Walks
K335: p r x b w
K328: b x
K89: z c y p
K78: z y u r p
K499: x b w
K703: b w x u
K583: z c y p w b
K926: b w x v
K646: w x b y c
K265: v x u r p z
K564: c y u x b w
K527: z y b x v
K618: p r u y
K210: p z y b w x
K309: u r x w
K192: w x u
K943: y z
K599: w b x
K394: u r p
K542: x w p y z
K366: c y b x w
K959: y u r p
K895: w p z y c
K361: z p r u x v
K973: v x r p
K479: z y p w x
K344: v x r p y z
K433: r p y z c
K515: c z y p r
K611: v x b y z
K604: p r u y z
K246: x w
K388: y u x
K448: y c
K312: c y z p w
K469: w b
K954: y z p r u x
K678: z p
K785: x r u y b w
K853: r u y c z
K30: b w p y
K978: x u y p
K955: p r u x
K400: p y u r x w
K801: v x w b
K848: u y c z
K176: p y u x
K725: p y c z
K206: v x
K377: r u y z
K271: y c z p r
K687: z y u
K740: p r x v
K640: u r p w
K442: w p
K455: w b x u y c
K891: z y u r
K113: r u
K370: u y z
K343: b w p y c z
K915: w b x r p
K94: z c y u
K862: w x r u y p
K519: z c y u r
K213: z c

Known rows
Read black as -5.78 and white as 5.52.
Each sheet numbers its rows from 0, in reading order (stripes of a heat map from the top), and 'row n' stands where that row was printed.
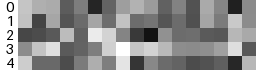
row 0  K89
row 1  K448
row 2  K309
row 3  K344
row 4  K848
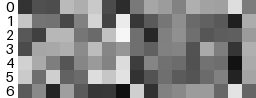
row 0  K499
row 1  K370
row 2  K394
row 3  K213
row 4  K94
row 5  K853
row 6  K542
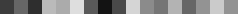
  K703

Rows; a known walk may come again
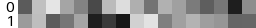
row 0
K361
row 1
K210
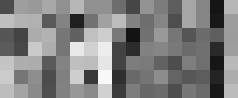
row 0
K213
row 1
K89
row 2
K394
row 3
K113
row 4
K519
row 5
K370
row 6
K94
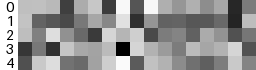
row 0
K527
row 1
K848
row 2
K433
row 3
K915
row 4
K265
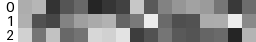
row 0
K479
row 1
K366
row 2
K853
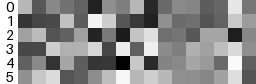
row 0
K400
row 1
K309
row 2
K583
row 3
K328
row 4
K542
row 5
K344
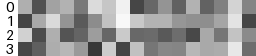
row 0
K785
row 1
K973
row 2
K448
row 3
K335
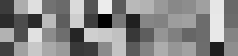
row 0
K206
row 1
K246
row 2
K618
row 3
K678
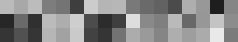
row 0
K515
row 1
K703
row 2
K499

